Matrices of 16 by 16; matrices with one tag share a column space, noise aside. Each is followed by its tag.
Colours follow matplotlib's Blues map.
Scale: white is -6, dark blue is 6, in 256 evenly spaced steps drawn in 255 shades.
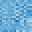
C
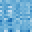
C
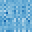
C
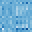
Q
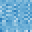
C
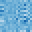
C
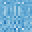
Q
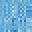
C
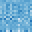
C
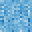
C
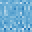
Q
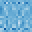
Q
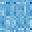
Q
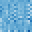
C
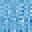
C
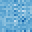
C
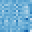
C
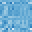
Q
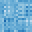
C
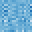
C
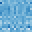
Q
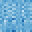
C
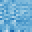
C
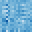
C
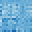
C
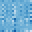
C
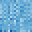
C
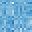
Q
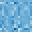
Q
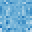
Q
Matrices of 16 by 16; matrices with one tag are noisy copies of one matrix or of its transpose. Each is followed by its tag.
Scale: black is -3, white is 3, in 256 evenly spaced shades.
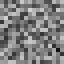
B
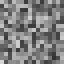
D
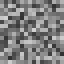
B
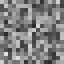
D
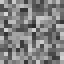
D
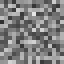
B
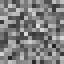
B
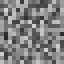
B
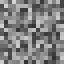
D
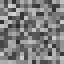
B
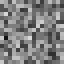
D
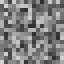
D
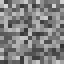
D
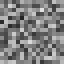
B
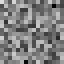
D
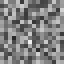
B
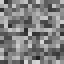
D
